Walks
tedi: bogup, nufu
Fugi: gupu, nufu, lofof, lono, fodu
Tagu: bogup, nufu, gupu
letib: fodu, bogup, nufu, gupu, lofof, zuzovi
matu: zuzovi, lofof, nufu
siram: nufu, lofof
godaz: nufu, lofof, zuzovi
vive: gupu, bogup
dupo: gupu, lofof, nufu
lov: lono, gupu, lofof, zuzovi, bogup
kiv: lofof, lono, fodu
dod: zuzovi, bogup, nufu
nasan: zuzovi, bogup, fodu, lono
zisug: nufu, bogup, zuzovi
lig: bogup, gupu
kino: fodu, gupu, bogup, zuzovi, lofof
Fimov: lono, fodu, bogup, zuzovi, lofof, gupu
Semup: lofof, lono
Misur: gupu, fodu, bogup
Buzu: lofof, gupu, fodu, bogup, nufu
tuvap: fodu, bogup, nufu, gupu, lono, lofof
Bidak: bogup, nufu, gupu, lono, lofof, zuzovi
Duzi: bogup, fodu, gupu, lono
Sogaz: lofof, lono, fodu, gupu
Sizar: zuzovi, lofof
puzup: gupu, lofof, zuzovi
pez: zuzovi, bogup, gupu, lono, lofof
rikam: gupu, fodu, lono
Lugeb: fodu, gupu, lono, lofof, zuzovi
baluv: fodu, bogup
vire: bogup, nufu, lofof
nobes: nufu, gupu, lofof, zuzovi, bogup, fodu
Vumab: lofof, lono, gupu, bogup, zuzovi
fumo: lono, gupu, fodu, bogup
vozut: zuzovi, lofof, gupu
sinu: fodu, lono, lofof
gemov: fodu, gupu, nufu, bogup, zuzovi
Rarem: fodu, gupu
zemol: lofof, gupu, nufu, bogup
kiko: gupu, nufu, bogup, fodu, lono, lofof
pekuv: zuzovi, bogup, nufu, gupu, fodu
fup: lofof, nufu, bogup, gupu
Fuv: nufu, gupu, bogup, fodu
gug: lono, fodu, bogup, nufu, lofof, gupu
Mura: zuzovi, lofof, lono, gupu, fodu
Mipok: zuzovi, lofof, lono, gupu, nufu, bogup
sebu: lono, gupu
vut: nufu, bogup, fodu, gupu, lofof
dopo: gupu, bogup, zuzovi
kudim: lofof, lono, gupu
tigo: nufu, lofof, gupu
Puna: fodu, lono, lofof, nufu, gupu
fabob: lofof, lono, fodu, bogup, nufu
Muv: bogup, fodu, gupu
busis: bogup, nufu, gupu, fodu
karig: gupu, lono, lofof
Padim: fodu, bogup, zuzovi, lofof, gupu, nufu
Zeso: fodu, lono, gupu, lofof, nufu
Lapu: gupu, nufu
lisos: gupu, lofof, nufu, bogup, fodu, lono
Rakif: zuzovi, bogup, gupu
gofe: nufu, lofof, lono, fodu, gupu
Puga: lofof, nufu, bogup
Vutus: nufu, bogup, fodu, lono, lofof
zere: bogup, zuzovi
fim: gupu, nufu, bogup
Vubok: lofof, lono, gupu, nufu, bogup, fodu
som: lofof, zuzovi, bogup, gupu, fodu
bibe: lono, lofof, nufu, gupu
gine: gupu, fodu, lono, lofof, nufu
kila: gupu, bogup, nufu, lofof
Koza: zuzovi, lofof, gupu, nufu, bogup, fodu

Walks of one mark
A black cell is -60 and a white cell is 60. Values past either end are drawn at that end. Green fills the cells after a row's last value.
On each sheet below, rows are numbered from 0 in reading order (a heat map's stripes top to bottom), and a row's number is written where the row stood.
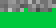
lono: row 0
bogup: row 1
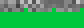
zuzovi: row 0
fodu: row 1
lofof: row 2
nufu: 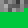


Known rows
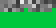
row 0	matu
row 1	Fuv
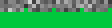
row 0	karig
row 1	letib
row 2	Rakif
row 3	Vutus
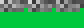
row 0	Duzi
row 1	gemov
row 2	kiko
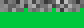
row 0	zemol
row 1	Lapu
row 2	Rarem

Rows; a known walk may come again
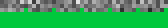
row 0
Semup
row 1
letib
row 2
Sizar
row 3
Fimov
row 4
tedi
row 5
pekuv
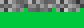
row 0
Lugeb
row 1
dopo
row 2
rikam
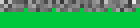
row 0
tuvap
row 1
Bidak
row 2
Buzu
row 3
vozut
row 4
matu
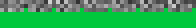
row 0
Sogaz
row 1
Puga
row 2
Rarem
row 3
lig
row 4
Lapu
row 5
kiko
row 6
Fuv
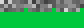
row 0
baluv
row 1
fim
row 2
sebu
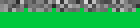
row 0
siram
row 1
Vubok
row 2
Misur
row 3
gemov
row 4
Zeso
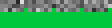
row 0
godaz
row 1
karig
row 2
gug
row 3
zere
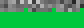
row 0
Mura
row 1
kino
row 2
tigo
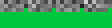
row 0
lisos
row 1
Vutus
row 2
Fugi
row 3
Duzi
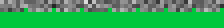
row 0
Rakif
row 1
bibe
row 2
sinu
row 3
Muv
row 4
kiv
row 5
zemol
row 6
fup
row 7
kudim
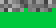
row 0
fumo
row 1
Koza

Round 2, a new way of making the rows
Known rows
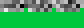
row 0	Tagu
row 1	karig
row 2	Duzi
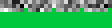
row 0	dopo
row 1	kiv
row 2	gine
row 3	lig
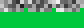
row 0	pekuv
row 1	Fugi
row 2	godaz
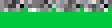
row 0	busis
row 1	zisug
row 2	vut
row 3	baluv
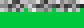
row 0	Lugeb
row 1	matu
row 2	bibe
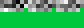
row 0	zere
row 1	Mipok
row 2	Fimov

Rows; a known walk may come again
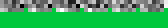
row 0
kila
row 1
fim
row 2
dopo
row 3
tedi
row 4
Mipok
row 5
rikam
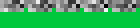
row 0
gemov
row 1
pez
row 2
som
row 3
baluv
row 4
vire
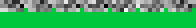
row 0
puzup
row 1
lisos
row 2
fumo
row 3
Muv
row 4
kiv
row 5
Vutus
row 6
dupo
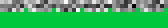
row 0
Sogaz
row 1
matu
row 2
sinu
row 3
sebu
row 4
busis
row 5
pekuv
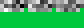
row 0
Rakif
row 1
Padim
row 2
tuvap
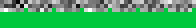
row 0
zere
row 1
kudim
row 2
Fuv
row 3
zisug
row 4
Mura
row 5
Fugi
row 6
gofe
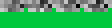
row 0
vut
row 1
Vumab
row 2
Misur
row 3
Duzi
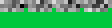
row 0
fup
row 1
gine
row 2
Buzu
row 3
Bidak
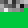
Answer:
Lapu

